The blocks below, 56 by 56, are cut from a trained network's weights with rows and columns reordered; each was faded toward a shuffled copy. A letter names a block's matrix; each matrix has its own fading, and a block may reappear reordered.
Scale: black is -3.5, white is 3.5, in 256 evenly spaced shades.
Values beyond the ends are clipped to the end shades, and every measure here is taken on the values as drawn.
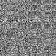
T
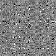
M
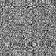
T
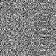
T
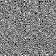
M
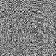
T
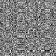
T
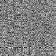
T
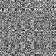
T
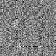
T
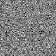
M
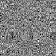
M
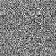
T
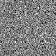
M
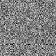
T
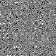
M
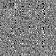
M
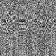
T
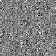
M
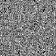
M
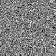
M
